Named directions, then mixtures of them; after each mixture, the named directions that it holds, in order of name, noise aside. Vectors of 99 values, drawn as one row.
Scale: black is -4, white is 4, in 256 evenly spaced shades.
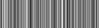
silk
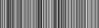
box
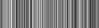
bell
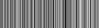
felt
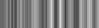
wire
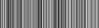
box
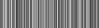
bell, box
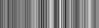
box, wire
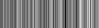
felt, wire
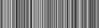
bell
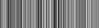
box, silk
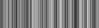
bell, wire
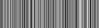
bell, felt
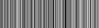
felt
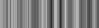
wire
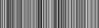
box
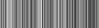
bell, box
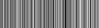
felt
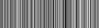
felt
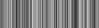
bell, wire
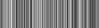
bell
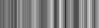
wire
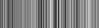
box, wire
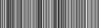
box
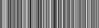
box, silk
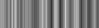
wire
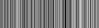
felt
